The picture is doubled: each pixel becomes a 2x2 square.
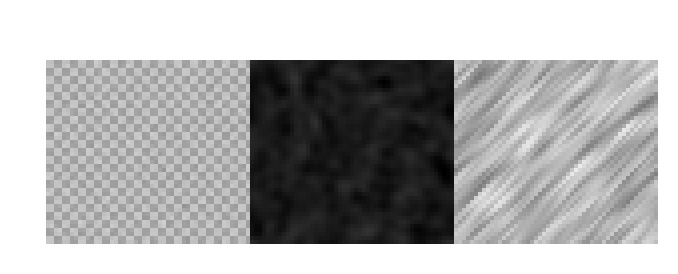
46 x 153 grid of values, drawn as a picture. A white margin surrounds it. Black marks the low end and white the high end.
It is made of 1 by 3 panels. Panel 1,1: high, checkered. Panel 1,2: very low, blotchy, faint in contrast. Panel 1,3: high, slanting up to the right.
